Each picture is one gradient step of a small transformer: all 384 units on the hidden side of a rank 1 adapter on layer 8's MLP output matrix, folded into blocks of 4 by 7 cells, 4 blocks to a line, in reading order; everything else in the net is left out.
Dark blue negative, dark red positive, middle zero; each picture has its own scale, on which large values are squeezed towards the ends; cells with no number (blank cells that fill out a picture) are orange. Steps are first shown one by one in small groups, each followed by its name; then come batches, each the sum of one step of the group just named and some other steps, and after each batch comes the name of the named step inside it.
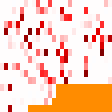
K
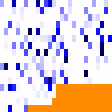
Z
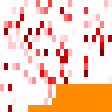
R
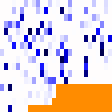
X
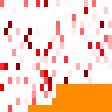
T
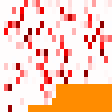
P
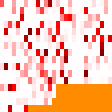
K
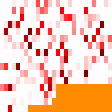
P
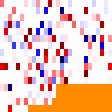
X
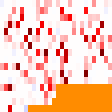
R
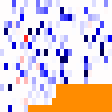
X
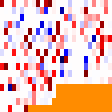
X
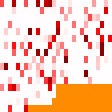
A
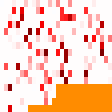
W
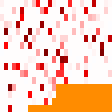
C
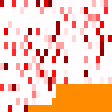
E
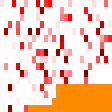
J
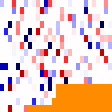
J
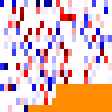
W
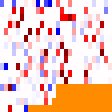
W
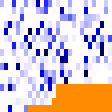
J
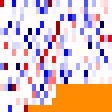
E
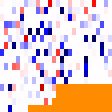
C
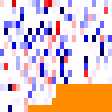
A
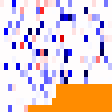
J
